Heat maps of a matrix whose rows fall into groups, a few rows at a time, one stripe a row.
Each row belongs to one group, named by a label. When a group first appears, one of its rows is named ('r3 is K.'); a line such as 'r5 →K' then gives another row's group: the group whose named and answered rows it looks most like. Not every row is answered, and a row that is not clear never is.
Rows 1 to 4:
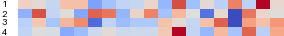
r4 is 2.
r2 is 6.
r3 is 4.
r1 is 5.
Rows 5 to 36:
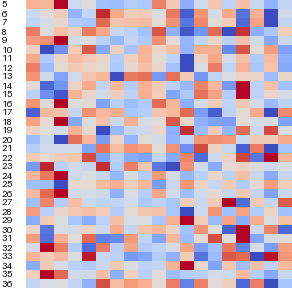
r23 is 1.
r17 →2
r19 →5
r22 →5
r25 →1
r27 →4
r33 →5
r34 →2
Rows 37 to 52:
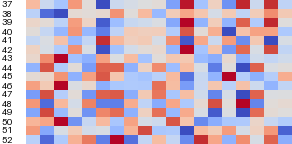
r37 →5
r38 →1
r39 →5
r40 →5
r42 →5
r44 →6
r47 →6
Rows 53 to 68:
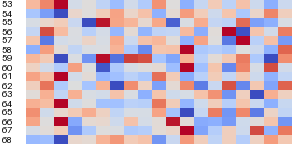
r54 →1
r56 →4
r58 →2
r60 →5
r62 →4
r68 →1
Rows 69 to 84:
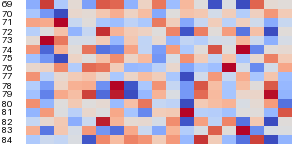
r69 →6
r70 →1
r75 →1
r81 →2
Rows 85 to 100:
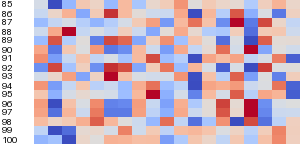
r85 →1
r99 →1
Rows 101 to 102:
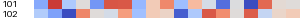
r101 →6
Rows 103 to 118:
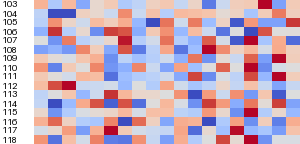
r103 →2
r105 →2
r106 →6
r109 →5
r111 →5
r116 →4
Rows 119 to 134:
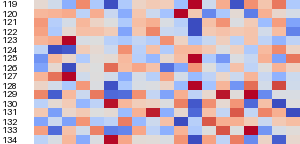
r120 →4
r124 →1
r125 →2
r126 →1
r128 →5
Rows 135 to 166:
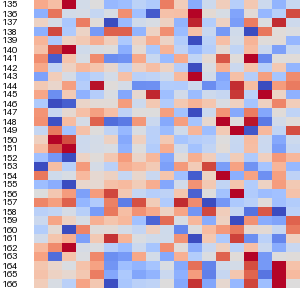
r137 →5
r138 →6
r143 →2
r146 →1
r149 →4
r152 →1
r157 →4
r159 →2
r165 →5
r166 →5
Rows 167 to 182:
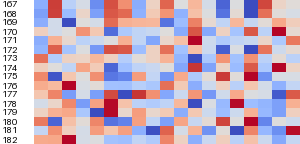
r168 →6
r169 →1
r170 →5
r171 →2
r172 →6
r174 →5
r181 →2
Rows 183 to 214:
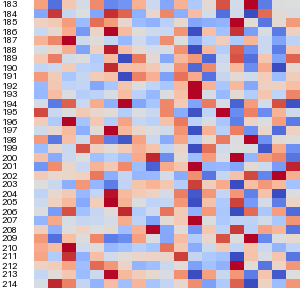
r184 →6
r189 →4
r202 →5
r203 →5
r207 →2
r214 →4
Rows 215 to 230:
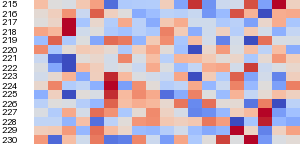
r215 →5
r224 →4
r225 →1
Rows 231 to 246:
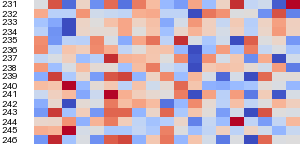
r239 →6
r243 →6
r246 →6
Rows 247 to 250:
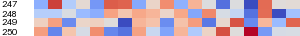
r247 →6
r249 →4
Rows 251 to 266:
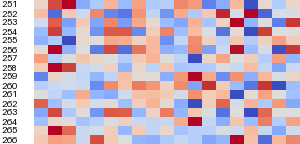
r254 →6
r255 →1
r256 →4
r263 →6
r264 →2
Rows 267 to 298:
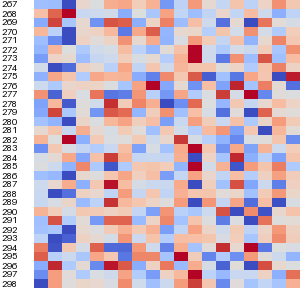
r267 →1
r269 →6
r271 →1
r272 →2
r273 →2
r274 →1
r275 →2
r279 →6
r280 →1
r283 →2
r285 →5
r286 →1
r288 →1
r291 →6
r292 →1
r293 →1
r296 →6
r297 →2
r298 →2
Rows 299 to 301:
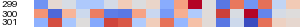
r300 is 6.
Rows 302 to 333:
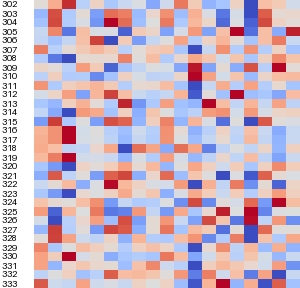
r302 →4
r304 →6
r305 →4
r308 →1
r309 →5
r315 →6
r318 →4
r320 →1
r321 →6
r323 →1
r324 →5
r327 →6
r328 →4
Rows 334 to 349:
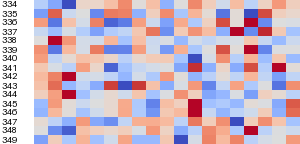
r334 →1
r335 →6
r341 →5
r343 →4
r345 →2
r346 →2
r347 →5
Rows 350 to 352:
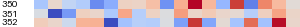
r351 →1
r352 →5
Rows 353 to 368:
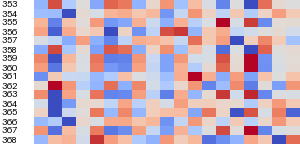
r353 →6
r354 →1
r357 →5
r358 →6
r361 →2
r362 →4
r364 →1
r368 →2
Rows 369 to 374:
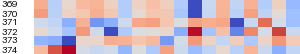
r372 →5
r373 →1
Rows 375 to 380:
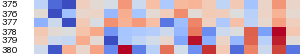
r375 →1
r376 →1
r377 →1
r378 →5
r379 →5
